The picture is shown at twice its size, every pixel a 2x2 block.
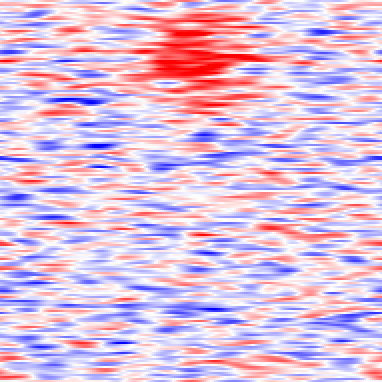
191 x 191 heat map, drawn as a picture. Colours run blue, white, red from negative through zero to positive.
Streaks run across, left to right. The ninth with the highest average is the top middle. The halves do not mirror each other. One bump rises in the top middle.
